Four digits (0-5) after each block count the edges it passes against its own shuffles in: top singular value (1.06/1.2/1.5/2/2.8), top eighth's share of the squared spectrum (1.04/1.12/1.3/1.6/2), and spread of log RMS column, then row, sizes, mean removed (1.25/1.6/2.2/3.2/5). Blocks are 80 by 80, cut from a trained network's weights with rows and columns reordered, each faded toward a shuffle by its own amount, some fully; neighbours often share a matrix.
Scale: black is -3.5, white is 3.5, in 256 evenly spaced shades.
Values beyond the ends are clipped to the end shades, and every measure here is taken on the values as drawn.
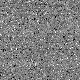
1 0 0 0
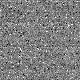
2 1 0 0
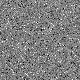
0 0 0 0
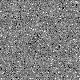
1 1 0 0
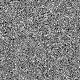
1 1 0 0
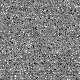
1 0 0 0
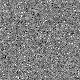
0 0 0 0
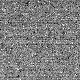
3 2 0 0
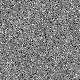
0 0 0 0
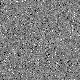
0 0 0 0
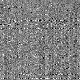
3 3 0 3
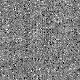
2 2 0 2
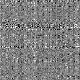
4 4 0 3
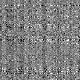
4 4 0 3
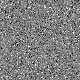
1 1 0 0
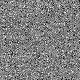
2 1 0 0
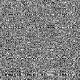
4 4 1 3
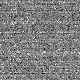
3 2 1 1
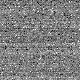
3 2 1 0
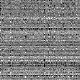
5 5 3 3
